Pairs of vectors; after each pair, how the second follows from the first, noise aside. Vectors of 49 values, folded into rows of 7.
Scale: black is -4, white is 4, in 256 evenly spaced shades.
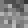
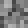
shuffled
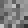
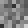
negated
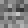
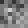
shuffled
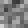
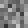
shuffled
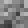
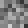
shuffled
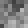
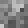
negated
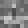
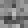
negated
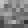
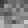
negated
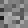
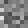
negated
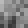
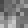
negated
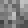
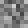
shuffled
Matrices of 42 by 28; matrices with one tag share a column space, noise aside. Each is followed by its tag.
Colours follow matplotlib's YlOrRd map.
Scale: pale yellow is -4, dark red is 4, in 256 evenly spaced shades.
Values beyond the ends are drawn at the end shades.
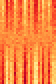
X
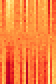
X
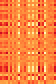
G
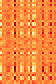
G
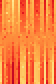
X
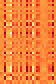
G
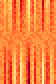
X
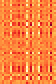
G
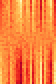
X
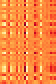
G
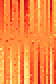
X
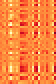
G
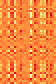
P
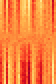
X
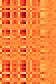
P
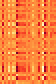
G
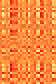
P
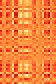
P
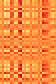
P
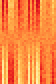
X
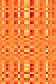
P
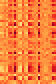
G
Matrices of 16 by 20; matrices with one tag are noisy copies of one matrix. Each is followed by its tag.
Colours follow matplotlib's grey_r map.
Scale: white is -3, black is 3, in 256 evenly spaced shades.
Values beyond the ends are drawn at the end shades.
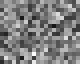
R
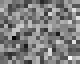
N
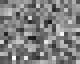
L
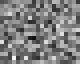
L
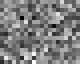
R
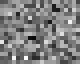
L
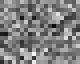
R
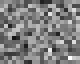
N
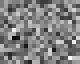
N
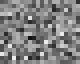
L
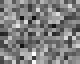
R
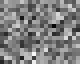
R
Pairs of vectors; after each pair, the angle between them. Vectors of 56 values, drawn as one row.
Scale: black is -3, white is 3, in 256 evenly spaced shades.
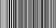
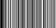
partly opposed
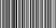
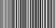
partly aligned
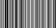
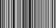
partly opposed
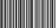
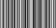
nearly opposite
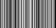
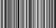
orthogonal
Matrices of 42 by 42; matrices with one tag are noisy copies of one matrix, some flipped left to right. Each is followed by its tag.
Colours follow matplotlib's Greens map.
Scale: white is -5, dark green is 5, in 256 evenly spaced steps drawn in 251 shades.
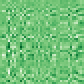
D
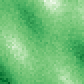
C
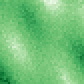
C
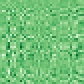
D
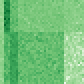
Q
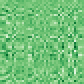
D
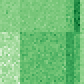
Q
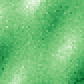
C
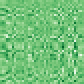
D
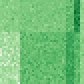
Q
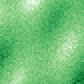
C
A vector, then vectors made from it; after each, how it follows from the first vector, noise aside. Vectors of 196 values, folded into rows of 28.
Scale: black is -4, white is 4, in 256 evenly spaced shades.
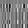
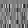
sign-scrambled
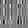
reversed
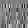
sign-scrambled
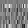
sign-scrambled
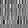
reversed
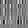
reversed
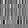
reversed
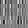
reversed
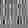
reversed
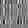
reversed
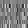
sign-scrambled
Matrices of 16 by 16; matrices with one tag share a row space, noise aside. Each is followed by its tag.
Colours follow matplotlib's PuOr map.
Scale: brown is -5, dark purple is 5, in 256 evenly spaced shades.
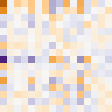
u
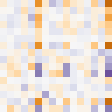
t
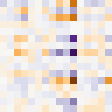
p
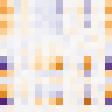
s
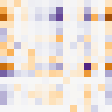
s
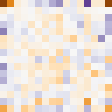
s
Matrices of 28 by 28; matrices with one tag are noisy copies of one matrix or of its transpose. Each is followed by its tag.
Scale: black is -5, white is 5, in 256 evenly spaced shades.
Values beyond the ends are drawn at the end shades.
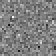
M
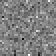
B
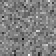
B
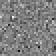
M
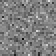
B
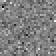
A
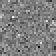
M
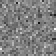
B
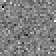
A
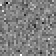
A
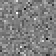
M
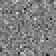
M
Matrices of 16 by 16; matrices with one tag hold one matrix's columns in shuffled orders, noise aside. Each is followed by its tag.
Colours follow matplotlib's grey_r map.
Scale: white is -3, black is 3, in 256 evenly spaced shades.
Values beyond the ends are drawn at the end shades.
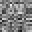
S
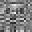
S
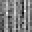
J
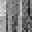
J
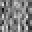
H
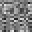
S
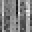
J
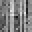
J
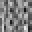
H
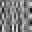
H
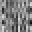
H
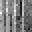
J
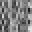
H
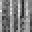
J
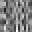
H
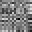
S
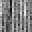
J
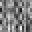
H
